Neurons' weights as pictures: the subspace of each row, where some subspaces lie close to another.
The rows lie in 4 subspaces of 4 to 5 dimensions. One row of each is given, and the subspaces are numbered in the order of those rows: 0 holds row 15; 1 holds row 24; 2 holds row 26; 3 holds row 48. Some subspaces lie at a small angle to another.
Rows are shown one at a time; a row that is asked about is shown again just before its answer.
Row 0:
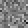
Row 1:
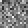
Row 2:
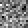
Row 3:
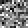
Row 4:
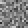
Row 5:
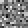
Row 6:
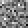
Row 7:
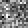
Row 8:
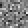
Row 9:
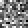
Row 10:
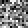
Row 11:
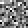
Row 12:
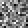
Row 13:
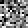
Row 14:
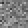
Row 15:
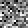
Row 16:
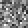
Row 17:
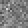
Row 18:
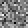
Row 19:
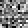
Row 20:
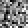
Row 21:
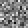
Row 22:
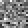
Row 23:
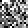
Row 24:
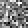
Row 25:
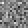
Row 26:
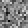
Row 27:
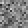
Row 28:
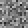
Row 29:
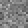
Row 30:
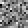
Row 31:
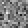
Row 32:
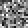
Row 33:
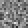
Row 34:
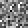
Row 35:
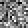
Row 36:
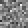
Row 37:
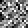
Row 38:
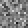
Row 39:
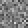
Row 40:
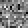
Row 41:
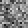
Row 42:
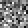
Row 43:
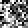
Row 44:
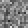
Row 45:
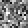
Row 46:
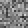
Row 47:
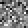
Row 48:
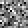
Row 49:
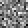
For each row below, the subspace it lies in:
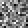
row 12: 0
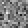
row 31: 2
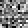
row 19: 0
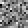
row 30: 3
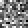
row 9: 0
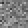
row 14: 3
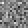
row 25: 1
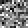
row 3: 1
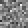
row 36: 0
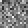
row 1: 2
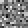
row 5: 0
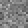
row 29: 3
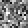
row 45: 2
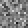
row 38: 0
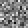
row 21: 1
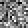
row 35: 1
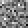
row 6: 2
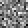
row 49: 2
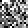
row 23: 2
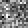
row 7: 0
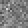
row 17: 3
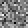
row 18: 3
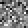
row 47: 1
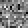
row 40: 0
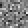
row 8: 0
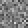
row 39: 1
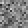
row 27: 3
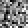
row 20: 2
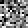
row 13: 0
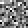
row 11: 1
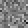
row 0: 1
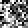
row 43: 3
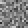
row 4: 1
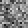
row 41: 3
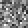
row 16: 1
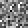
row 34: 0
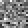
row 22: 3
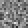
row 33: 1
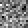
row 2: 0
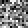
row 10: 2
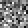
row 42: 1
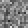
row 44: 2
